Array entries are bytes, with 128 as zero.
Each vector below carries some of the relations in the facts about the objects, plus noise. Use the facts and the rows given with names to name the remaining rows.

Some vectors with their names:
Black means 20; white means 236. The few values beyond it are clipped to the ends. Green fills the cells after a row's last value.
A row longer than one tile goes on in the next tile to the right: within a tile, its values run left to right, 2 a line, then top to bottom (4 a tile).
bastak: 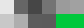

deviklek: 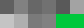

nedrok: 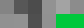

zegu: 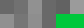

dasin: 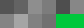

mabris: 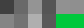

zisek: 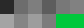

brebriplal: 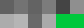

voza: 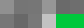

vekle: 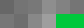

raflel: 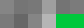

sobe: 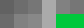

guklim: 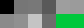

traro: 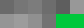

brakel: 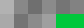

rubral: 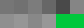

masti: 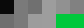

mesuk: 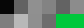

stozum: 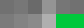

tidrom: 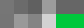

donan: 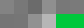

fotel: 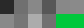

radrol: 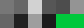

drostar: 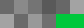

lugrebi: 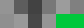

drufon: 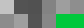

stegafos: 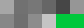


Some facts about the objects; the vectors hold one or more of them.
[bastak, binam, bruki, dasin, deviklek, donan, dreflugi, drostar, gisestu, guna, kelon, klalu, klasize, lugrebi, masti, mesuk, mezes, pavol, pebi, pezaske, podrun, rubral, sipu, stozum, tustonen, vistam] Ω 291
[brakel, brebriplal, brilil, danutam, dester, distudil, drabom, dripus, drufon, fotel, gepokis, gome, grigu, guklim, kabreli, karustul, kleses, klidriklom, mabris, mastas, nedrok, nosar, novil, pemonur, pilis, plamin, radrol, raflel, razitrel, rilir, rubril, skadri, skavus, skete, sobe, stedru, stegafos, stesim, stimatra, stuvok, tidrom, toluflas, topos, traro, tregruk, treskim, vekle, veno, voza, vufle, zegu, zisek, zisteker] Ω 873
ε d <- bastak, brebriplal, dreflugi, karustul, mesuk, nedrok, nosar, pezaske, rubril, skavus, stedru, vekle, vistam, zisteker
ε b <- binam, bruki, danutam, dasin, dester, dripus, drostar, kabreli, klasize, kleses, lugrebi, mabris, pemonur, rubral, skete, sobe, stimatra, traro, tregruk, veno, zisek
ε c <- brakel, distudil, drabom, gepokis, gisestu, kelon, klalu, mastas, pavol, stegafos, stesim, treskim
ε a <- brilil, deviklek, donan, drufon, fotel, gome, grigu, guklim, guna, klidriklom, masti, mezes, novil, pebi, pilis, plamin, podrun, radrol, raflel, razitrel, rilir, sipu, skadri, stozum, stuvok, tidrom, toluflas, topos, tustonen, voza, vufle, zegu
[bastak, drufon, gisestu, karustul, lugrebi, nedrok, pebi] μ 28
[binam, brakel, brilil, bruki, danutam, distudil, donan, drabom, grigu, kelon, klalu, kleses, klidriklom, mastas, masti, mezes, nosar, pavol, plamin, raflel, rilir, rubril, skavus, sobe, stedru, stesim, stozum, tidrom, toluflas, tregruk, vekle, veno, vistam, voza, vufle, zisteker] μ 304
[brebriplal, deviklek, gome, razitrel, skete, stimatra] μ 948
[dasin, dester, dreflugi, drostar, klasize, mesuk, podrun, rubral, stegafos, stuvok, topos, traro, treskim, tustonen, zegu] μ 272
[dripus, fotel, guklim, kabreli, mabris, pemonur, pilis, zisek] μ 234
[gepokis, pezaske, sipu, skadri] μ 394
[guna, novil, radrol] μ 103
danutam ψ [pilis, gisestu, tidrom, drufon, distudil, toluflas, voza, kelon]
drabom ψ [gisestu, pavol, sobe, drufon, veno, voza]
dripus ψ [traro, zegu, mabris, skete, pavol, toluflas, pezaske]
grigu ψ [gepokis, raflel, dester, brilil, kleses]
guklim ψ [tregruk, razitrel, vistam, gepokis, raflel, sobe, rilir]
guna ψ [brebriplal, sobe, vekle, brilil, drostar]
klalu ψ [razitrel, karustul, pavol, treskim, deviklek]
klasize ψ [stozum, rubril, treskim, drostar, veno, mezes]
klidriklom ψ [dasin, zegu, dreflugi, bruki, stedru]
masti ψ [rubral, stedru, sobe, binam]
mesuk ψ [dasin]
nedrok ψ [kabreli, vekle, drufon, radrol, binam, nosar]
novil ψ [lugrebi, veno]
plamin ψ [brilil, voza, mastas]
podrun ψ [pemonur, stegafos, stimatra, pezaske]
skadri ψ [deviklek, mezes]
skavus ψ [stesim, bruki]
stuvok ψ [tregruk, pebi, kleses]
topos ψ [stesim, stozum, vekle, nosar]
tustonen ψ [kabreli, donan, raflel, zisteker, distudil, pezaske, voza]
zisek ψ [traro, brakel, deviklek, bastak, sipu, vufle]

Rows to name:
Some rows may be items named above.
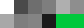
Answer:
sipu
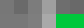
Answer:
bruki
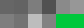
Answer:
pemonur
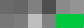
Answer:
pemonur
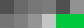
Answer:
podrun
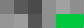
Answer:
nedrok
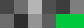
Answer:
novil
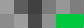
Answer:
lugrebi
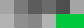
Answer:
stimatra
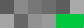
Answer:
stuvok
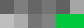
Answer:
deviklek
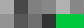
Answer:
skadri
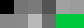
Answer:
guklim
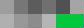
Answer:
stimatra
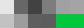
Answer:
bastak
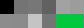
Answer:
guklim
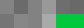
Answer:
bruki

